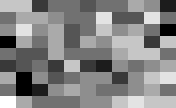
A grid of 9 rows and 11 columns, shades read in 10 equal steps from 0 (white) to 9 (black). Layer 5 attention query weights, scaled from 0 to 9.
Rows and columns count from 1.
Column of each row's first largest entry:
11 8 11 1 2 7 2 2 3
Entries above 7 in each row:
1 0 1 1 0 1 1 2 0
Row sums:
52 44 46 46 47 58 49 55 33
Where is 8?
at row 1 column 11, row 6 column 7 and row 8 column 3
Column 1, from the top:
2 5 4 9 5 7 3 5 0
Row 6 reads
7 6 5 7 2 7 8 4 5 4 3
